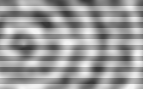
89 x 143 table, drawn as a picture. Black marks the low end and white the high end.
Stripes: horizontal, repeating 8 times. Average level on the scale: 60%. Rings: centred on the middle left. Ninth with the lowest average: top middle. Slope: none.
